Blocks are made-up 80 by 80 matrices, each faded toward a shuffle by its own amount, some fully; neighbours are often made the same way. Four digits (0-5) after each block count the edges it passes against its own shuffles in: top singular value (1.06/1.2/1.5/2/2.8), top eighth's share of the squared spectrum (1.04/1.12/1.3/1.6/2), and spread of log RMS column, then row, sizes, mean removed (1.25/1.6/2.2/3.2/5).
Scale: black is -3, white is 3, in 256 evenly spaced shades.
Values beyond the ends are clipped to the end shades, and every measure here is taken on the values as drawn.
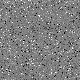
1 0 0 0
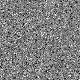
1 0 0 0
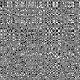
5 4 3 3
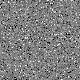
0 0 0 1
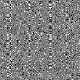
4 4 3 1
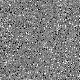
3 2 1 0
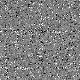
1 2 1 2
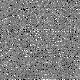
3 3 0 2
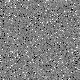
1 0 0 0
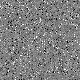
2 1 0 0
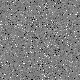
1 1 0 0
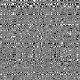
4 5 2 4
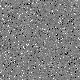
0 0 0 0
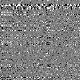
4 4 2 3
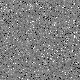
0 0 0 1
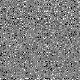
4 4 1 3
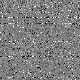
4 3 1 2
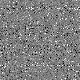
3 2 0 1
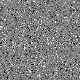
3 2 0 1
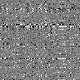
4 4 1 3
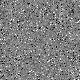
2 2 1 1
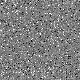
2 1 0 0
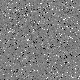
1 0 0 0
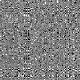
4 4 3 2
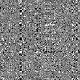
4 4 3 2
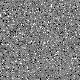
0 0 0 1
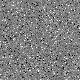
0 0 0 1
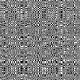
5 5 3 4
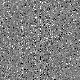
2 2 2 0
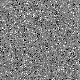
1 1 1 0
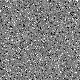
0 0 0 0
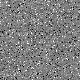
3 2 0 0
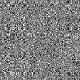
4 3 2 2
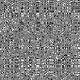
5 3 2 2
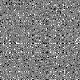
4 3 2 2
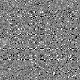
4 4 2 3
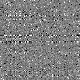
4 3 2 2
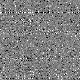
4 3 1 2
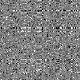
4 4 2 2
